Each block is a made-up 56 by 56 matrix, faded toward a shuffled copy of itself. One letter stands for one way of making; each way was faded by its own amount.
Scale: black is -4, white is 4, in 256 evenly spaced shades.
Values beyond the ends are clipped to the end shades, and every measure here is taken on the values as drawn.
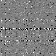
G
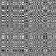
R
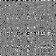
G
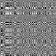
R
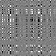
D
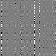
D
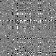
G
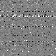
G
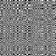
R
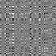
R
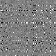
G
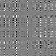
D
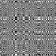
R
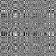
R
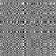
R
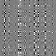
D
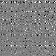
G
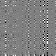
D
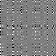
D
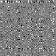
G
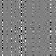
D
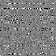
G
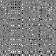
G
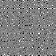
G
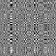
R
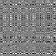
R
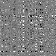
G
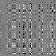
D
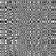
R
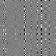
D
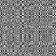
R
